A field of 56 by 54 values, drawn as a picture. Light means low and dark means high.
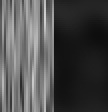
It is made of 1 by 2 panels. Panel 1,1: middling, streaked downward, strong in contrast. Panel 1,2: very high, smooth, faint in contrast.
